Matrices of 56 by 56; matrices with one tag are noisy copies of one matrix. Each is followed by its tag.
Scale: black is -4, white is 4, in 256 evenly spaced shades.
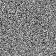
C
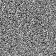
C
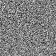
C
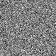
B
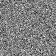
B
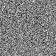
C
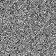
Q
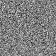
C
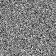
B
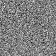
C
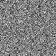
Q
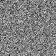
Q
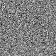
C
